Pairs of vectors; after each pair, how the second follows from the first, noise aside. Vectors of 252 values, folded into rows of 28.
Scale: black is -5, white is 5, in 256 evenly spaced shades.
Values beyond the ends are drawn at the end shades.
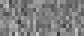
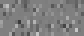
partly zeroed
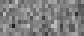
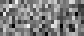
scaled up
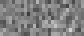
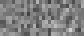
copied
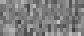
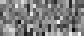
scaled up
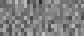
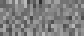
copied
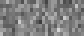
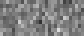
copied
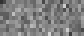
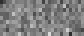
copied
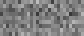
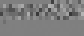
partly zeroed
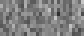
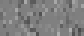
partly zeroed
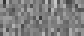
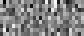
scaled up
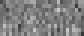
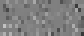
partly zeroed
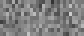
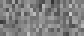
copied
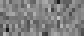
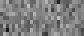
copied
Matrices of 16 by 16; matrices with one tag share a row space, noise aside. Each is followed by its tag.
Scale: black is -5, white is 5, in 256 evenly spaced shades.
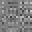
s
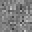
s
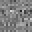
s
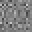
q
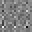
q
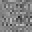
s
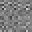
q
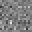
q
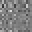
q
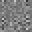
q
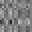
q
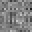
s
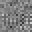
s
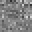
s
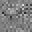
s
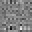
s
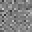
q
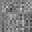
s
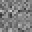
q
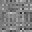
s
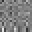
q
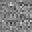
s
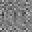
q
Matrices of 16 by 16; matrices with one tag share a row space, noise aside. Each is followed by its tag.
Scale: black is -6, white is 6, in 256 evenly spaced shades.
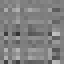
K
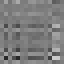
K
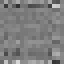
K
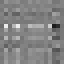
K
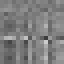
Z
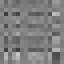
K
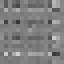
K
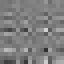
Z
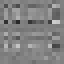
K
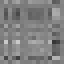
K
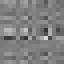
Z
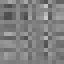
Z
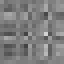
Z
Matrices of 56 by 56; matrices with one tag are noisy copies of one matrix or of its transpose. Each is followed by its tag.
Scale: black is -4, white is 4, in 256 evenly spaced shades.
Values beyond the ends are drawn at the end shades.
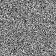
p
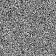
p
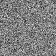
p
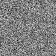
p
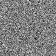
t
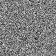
t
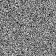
p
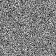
p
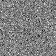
t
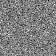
p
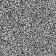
p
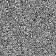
p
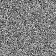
p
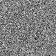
t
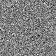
t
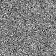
p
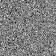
p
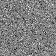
p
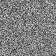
p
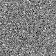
t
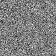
p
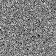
t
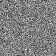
p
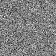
p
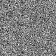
p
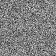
p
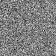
p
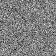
p
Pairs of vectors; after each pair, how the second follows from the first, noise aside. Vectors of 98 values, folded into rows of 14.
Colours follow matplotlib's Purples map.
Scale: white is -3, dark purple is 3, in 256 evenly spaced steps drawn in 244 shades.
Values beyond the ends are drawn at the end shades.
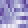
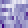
reversed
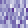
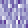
wrapped around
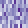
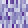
reversed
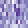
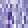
reversed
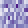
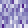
wrapped around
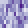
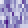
reversed
